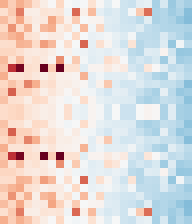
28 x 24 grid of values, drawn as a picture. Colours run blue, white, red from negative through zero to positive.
Grain: fine. Average level on the scale: 50%. Stripes: none. Slope: up to the left. Mirror symmetry: top to bottom.
